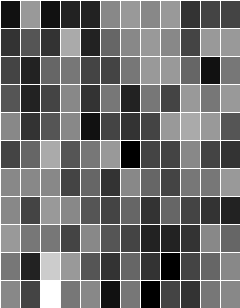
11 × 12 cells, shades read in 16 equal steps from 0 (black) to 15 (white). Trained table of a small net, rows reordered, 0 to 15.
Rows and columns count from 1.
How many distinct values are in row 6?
9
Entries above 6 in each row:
5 6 5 6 5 4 7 3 5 4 7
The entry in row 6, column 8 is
4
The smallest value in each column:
1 2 1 2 1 1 0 0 0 3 1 2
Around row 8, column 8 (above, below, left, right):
6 2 6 6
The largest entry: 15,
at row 11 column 3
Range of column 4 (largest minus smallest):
8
